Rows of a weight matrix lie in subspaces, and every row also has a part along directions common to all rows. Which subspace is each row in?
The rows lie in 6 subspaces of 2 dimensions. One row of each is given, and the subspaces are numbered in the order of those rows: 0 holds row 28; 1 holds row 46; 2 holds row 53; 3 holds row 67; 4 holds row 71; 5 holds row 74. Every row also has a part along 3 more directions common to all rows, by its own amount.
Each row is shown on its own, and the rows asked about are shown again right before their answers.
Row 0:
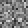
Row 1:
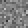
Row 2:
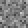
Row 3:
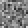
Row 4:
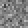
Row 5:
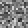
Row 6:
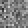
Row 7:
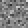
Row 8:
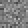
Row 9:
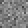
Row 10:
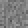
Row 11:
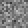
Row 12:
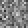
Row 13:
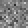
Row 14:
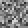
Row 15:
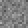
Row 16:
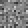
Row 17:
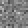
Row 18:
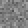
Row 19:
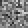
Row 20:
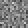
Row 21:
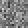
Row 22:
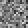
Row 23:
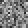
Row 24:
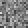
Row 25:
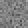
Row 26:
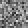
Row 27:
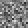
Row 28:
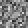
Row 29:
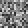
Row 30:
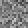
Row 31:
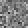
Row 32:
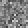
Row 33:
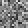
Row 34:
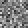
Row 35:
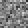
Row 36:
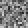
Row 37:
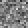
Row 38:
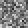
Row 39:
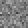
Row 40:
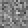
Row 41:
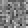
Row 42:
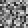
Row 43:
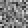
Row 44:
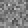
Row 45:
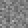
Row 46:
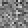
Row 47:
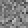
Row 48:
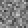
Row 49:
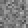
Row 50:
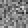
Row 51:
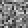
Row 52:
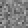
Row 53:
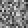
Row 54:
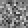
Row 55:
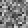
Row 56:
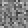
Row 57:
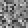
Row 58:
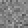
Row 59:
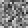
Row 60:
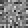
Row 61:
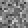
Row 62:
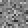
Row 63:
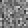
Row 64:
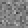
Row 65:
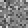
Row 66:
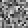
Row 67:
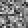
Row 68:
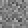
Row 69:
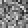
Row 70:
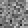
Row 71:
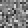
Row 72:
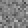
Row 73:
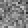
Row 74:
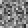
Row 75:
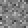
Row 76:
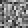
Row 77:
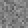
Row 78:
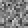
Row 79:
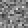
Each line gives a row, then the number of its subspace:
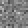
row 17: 2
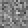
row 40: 1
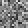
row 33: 1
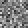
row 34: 5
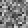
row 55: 0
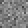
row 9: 5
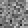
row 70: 5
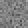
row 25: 5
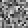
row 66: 3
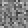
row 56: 1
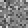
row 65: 5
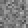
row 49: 4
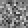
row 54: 4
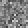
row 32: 4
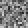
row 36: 0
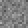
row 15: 0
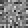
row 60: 2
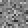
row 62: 4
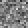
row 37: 3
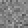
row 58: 0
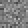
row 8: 2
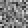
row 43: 3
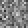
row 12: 2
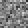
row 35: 3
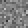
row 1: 0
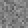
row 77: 5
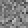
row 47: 1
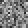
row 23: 5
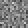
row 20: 5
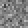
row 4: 0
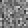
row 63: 3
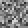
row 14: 0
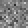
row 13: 4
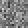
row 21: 2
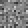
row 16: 2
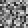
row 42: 4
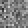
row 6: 2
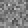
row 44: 0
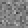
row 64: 4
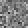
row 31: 0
